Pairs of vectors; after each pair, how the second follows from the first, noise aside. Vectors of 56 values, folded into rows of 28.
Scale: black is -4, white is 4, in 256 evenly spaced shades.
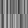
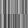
negated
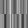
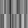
negated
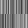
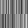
copied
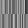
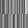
negated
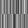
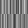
copied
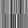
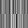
negated
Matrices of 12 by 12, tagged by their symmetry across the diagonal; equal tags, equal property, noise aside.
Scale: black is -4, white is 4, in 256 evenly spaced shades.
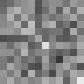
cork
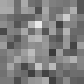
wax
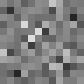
cork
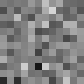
wax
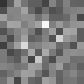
cork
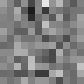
wax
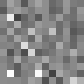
wax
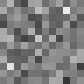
cork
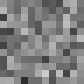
wax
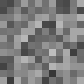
cork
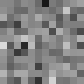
wax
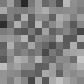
cork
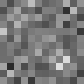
cork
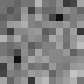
cork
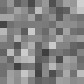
wax
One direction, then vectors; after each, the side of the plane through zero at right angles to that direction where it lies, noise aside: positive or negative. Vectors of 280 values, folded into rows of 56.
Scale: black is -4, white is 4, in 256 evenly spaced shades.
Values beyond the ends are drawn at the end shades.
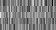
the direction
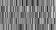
negative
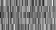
negative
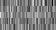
positive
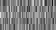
positive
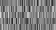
positive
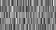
positive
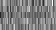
negative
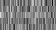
positive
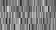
positive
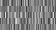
positive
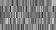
negative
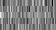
positive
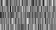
negative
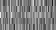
positive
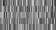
positive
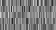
positive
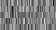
negative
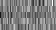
negative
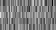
positive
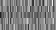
negative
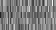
negative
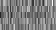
negative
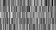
positive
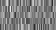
positive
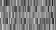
positive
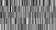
negative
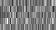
negative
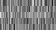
positive
